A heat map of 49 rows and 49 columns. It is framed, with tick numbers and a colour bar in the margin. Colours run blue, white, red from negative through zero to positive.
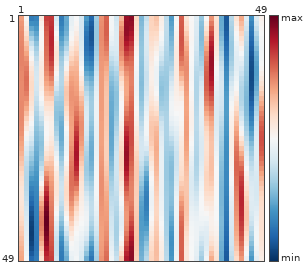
Stripes: upright, repeating 9 times. Slope: none. Grain: streaks running down. Ninth with the lowest average: top right.
